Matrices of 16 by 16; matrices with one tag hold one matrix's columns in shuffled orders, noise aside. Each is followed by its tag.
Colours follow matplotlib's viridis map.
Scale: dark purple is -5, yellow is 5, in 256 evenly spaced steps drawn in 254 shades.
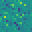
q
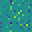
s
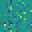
s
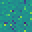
s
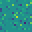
q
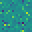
s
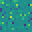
q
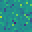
q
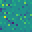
q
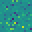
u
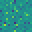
s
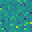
u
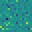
u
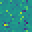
s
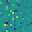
s
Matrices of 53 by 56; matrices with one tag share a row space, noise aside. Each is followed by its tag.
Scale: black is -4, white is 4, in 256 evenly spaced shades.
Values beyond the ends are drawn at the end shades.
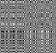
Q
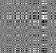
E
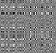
Q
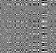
E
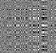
E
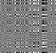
E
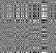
E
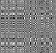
Q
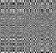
Q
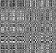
Q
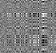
E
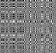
Q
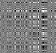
E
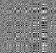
E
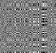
E
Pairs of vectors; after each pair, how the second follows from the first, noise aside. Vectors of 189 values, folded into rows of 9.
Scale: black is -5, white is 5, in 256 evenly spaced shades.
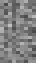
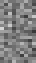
copied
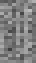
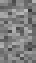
sign-scrambled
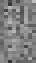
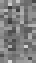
negated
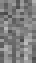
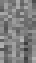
negated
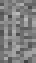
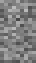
shuffled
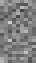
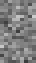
shuffled
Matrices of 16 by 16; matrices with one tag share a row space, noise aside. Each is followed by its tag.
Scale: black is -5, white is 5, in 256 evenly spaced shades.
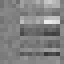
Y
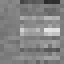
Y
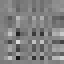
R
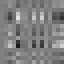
R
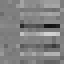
Y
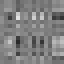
R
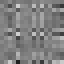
R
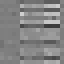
Y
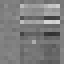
Y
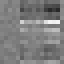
Y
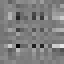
R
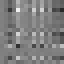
R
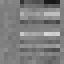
Y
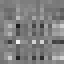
R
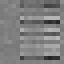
Y
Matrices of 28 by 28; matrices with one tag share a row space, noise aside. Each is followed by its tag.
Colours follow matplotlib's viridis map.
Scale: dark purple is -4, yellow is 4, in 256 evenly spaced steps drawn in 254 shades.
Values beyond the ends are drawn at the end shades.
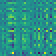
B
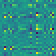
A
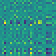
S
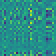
S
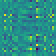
A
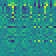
B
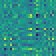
A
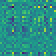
B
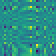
A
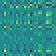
S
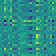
A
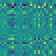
B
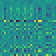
S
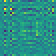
A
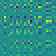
S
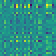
S
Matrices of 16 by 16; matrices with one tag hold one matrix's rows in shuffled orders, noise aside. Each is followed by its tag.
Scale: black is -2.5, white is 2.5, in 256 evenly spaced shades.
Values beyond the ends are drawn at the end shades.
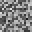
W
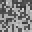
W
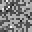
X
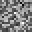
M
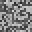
W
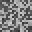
M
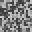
X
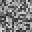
W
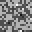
W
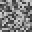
M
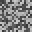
W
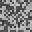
X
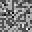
W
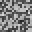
W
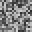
W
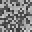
X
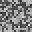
W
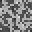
M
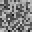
X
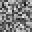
W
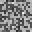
X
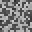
M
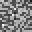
M
